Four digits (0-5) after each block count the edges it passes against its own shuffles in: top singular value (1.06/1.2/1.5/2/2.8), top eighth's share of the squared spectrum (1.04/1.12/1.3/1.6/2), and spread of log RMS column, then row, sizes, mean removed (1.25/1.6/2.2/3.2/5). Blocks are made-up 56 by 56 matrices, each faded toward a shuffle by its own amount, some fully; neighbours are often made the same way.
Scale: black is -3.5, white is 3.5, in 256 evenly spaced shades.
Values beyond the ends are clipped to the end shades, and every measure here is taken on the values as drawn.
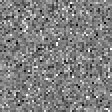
2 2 0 0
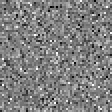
1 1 0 0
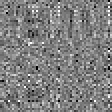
4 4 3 2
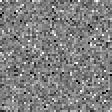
0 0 0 0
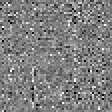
3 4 2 2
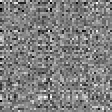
4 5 2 3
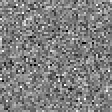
1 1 0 0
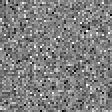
0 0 0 0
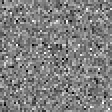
3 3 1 1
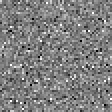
0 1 0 1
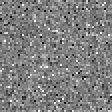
0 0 0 0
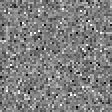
0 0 0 0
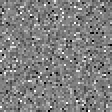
0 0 0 0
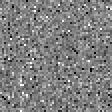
0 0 0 0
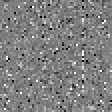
3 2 1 0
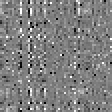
4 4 3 2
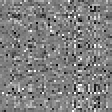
4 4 2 2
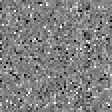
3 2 0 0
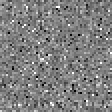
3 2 0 0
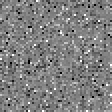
2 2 0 0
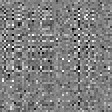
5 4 3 3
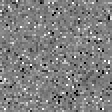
1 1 0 0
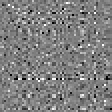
4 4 2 2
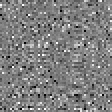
4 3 1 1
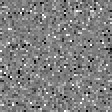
1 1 0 0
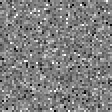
1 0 0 0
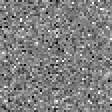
3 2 1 0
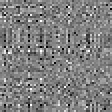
4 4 2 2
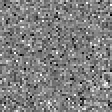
2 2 0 0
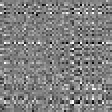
5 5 3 3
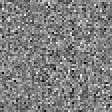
0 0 1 0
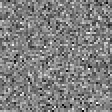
0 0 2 0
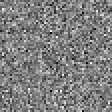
0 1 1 0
